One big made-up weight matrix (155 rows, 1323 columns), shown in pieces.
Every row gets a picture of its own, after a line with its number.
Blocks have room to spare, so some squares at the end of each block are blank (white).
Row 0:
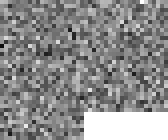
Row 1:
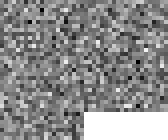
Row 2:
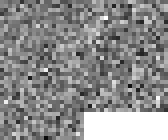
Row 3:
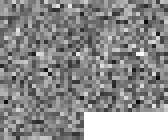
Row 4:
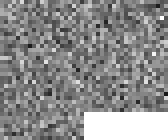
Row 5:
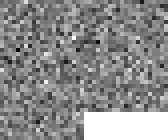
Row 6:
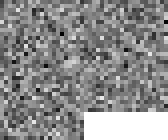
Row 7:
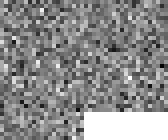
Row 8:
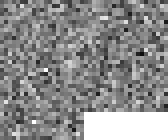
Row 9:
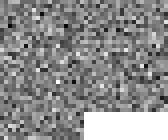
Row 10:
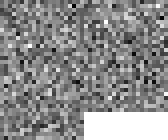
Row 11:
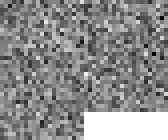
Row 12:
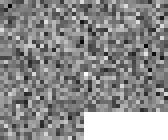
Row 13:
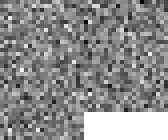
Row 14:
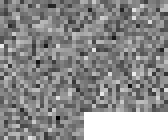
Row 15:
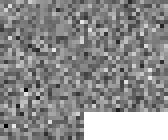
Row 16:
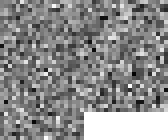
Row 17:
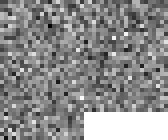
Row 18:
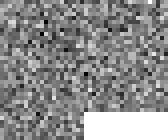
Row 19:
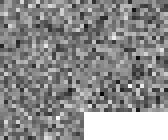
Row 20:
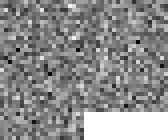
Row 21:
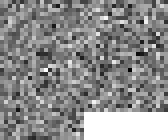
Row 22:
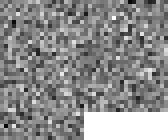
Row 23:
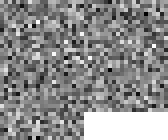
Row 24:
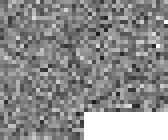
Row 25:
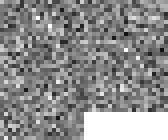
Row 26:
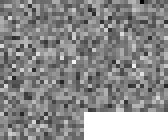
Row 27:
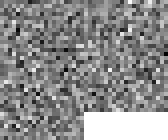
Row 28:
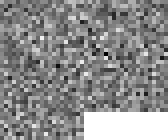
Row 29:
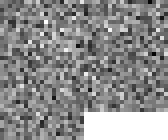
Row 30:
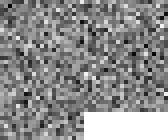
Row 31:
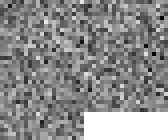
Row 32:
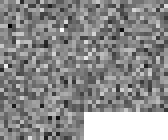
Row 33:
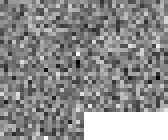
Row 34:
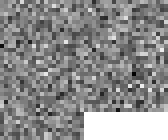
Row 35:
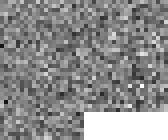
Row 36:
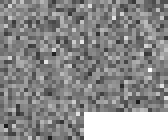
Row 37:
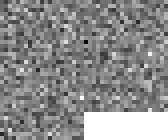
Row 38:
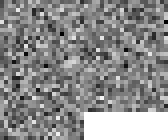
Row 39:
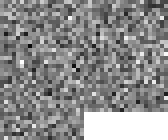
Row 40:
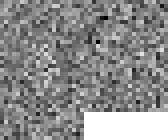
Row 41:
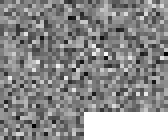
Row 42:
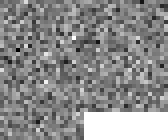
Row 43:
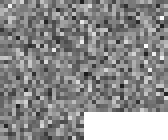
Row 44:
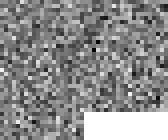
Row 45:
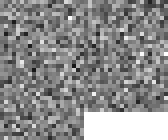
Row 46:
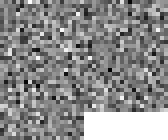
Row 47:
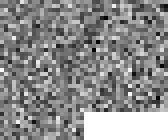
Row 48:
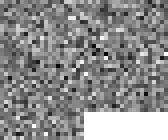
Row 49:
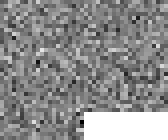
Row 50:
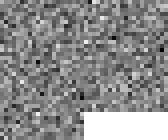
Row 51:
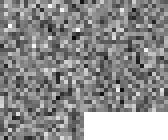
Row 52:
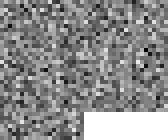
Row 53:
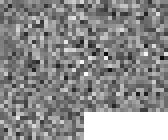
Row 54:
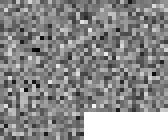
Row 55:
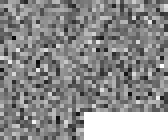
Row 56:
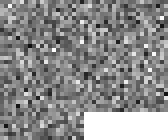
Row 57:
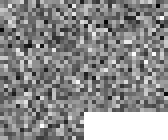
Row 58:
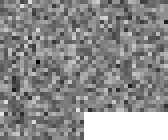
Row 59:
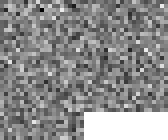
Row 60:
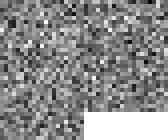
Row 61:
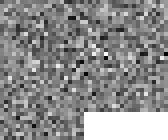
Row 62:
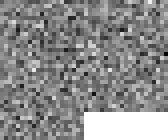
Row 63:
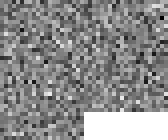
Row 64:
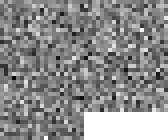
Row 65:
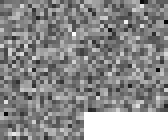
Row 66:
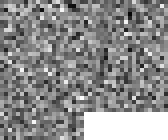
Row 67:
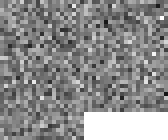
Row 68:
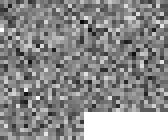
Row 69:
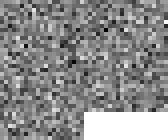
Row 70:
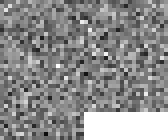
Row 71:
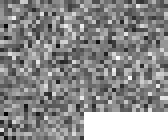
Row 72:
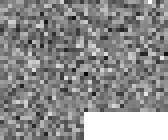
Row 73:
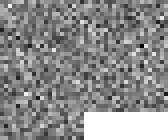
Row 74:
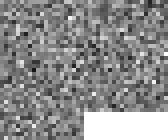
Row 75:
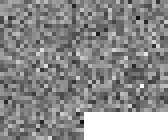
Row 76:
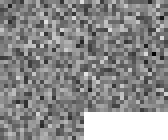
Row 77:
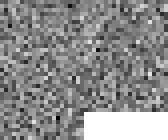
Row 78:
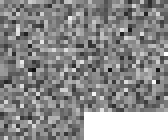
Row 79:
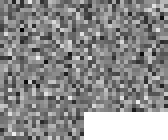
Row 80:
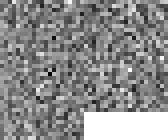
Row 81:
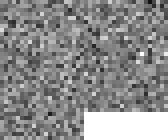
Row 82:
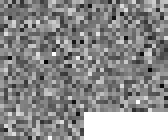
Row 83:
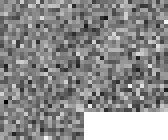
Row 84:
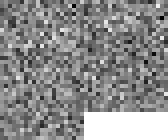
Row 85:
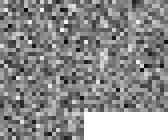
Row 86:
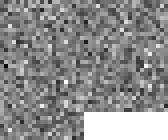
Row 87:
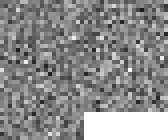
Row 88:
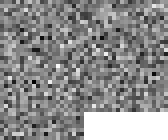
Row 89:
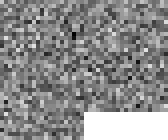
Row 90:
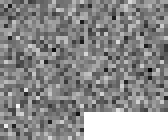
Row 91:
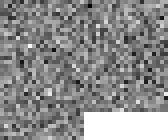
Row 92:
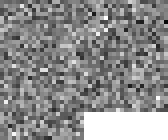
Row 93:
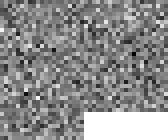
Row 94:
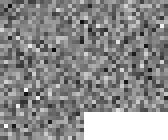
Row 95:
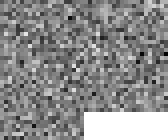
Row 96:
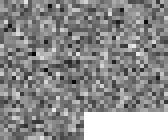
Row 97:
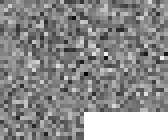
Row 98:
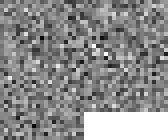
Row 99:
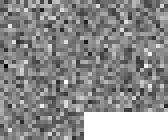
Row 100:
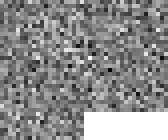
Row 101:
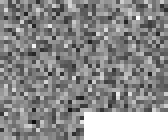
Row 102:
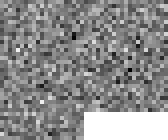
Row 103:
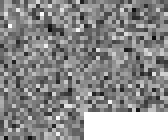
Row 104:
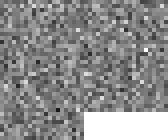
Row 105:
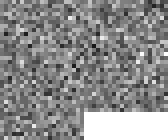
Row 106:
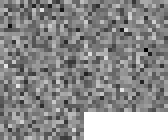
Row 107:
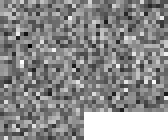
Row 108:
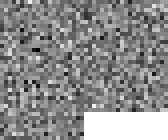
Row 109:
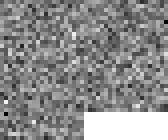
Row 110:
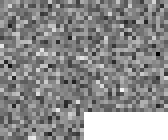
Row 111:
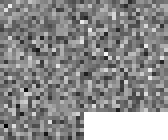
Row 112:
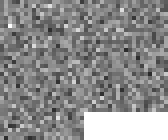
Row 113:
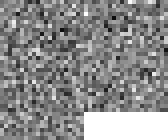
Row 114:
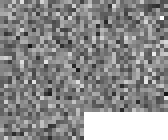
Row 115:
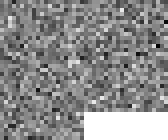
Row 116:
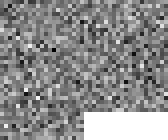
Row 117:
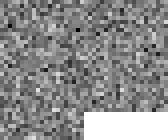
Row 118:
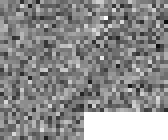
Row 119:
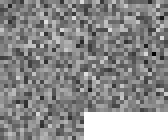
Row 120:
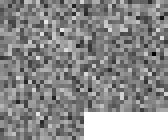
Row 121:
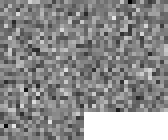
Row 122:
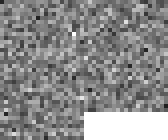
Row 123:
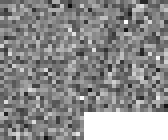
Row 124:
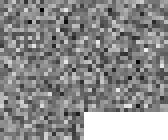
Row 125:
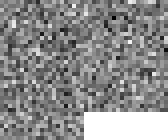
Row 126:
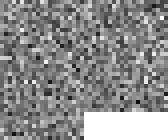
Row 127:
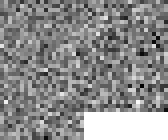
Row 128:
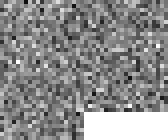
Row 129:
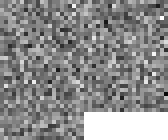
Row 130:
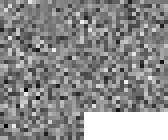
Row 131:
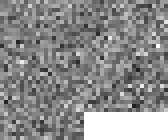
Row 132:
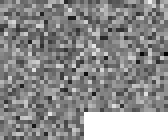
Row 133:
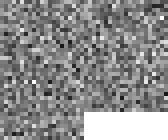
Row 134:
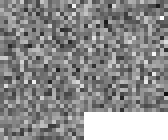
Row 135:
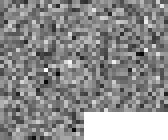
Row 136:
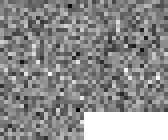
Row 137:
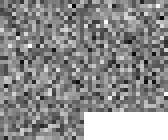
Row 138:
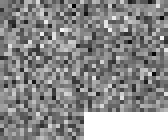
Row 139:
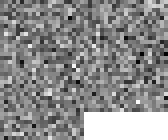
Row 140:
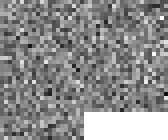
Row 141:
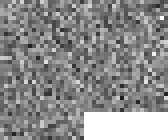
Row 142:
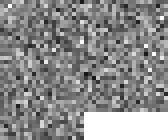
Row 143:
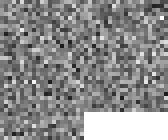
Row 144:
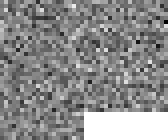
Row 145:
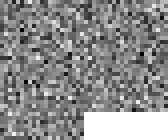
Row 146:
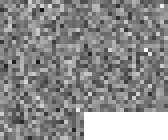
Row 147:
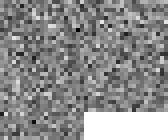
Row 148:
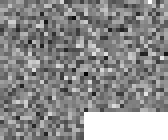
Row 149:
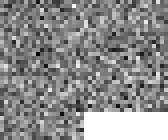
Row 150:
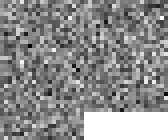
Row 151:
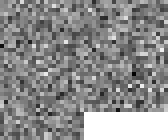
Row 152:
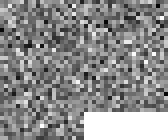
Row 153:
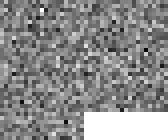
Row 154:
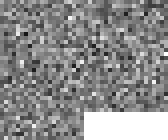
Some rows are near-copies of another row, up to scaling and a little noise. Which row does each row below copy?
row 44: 47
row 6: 38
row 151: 34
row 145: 79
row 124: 1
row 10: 137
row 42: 5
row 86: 99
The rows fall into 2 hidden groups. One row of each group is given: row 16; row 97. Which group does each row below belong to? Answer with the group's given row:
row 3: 16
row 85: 16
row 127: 16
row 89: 16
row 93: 97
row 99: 16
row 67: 97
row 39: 97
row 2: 16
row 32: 16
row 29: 97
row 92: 16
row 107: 97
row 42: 16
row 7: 16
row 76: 97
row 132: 97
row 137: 97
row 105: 97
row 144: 16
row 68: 97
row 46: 97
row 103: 16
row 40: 16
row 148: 97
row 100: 97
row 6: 16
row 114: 97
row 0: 16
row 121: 97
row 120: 97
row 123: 16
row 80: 16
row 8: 16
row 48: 97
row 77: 16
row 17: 16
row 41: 97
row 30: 97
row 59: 16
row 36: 97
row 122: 16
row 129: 97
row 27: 97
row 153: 16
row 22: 97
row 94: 97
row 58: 16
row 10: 97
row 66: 16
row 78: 97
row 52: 16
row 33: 16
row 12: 97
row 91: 97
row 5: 16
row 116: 97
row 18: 97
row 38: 16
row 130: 97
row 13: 16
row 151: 16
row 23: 97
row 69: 16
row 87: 16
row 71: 16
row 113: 97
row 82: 97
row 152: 97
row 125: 97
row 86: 16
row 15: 97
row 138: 97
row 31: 97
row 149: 16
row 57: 97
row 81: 97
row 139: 97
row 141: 97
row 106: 16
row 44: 16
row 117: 16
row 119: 97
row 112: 16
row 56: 97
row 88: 97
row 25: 16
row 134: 97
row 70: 97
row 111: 97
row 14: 16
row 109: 16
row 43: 97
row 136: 16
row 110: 16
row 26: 16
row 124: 16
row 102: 16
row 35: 16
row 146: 16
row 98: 97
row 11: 97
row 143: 97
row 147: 16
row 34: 16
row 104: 16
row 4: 97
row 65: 16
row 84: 97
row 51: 16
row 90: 97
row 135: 16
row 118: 16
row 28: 97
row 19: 16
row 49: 16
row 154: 97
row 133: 97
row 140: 97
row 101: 16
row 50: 16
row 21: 16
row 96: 16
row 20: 16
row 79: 97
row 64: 16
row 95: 97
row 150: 97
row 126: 97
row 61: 97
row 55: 16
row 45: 97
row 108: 97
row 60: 97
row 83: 16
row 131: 16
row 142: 97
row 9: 16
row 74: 97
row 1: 16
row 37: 16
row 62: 97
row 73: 97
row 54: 97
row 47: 16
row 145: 97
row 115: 16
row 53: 97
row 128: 16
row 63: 97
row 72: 97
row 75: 16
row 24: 16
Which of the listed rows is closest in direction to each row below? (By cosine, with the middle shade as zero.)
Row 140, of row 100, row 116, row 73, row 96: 73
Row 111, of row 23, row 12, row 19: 19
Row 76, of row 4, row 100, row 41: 100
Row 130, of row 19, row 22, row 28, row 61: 22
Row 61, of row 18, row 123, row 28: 18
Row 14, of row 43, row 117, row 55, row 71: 55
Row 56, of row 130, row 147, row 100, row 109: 130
